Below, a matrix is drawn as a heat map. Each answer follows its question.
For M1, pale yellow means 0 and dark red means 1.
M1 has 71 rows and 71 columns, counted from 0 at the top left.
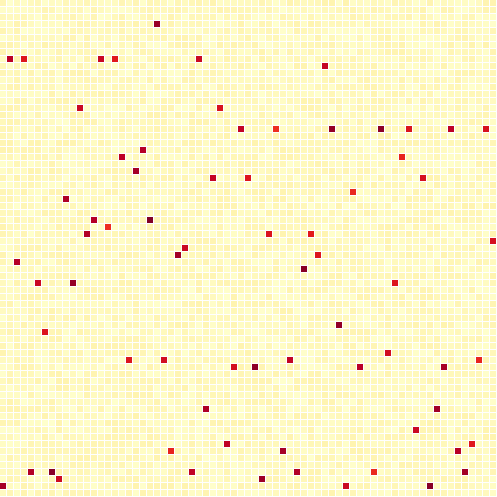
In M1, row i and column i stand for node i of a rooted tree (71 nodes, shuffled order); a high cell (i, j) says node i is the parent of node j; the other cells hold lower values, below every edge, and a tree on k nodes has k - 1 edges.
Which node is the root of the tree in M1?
52
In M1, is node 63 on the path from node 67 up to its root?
yes
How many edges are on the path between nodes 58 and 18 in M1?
1
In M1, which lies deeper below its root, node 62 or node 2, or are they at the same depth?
the same depth
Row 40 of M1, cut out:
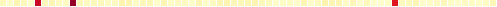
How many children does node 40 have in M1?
3
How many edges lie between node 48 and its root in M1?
7
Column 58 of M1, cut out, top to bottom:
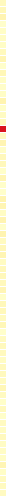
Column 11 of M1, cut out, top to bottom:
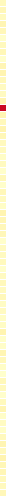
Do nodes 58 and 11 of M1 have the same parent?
no
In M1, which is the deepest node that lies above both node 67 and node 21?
63
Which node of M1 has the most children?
18
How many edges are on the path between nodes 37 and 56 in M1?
6
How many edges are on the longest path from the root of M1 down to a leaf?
7
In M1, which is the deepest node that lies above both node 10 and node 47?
18
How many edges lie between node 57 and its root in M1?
6
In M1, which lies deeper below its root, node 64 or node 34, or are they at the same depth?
the same depth
